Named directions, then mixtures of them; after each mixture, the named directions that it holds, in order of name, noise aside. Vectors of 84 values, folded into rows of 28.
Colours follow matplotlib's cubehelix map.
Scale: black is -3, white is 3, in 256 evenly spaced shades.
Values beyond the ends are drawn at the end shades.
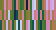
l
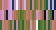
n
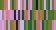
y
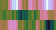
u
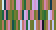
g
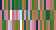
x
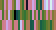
l, u, y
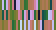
g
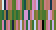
g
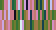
l, y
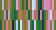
g, l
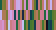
u, y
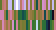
n, u, y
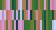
y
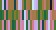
g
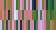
l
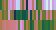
l, u, y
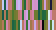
g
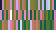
n, u, x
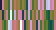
u, x
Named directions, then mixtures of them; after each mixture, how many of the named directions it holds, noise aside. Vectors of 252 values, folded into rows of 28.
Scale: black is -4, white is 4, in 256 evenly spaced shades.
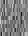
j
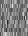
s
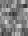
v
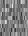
three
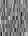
one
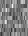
three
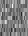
three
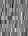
two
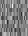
two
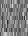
one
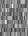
three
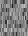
two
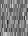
one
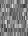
two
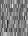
one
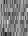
three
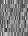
two
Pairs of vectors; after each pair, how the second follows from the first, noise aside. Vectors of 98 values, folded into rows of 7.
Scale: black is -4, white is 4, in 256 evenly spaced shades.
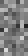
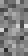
negated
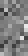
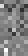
wrapped around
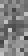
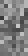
reversed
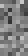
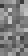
negated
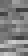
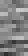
negated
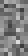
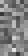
wrapped around
